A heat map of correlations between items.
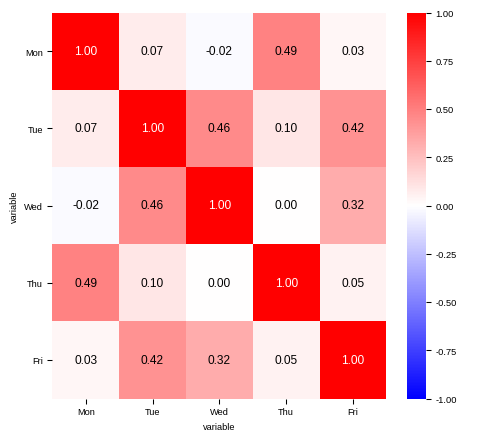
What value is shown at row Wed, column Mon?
-0.02
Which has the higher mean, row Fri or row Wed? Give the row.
Fri
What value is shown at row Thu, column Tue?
0.10
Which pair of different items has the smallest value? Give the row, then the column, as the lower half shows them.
Wed, Mon
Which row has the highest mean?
Tue
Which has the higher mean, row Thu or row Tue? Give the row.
Tue
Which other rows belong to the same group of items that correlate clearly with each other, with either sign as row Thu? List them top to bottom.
Mon
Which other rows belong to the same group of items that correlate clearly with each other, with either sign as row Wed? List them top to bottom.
Tue, Fri
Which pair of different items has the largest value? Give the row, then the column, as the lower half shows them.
Thu, Mon
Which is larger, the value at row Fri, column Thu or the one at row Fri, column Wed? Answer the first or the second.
the second
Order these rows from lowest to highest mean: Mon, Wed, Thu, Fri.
Mon, Thu, Wed, Fri
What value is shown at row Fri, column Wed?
0.32
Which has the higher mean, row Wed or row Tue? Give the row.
Tue
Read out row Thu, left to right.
0.49 0.10 0.00 1.00 0.05
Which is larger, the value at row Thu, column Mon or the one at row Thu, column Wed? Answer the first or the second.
the first
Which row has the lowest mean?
Mon
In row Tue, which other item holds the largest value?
Wed
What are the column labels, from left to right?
Mon, Tue, Wed, Thu, Fri
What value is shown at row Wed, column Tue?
0.46
